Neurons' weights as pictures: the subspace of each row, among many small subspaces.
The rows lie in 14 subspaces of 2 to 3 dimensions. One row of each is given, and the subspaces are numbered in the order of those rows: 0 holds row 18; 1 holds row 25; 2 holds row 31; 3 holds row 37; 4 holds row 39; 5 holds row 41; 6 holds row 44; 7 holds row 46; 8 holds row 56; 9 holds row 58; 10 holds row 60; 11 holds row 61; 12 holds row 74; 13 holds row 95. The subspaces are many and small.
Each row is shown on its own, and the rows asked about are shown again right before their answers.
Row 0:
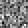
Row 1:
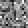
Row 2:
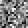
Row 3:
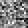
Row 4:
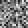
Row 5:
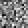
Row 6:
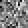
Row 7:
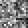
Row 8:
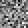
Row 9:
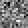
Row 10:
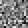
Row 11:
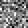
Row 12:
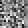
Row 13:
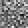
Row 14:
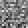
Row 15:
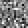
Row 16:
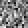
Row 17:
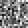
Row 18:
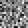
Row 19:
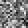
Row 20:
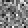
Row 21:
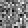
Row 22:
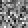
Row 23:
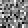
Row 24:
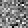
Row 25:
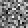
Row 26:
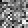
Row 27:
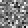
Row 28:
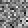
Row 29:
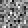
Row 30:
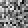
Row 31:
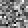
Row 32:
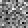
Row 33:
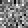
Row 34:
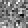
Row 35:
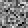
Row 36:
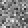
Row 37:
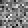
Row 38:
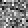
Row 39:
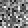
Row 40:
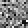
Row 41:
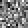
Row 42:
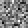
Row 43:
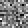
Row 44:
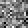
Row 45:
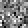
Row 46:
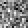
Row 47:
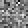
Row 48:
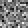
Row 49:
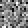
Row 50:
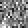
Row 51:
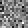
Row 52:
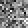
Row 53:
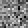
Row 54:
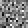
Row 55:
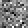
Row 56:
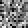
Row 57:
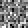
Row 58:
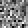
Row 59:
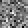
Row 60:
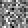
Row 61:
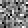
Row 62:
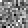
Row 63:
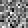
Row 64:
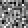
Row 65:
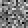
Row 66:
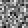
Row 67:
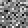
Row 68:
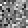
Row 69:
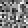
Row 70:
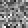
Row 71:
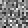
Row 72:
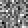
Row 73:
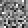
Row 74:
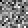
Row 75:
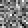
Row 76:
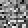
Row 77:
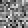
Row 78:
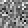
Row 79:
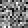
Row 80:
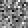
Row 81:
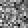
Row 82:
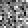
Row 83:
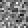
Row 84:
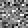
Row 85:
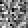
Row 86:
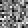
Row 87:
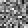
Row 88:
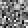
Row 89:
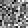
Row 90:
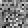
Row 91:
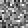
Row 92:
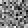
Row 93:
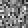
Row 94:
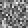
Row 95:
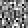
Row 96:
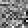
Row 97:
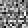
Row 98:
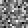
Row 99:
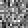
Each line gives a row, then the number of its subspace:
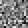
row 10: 2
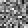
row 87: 13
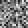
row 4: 13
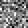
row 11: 7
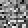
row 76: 2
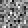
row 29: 10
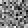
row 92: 5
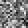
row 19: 6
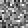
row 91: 8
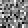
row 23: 9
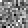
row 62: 5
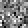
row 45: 4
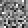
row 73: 2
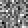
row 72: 10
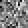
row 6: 5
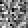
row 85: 8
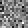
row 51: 9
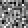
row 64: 13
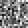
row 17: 4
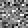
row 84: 8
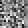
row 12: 9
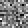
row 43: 8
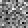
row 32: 1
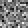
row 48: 11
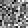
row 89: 4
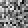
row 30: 5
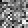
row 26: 6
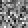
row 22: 0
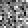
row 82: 7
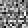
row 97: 2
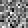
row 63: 10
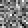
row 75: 13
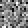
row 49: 11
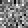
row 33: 13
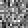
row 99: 8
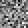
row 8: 12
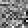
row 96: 6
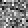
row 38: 7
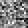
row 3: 6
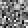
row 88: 2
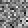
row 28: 7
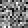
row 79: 11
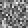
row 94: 11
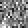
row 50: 11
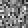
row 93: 0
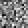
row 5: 5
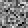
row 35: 10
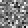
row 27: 12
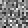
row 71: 2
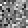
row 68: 7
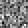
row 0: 4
